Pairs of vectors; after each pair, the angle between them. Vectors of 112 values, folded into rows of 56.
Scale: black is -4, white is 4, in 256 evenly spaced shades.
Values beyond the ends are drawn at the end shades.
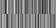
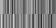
orthogonal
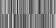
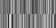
partly opposed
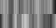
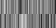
partly aligned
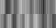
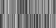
partly opposed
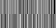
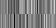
partly opposed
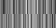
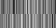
nearly parallel
